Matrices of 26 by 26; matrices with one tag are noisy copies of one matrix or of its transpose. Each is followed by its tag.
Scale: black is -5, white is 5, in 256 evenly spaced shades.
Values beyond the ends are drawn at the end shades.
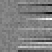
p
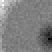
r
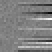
p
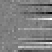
p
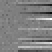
p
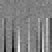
p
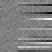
p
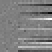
p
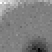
r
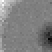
r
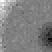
r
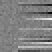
p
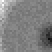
r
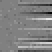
p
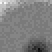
r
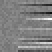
p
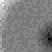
r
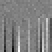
p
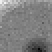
r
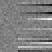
p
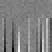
p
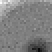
r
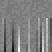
p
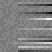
p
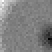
r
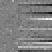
p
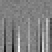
p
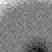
r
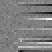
p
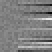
p
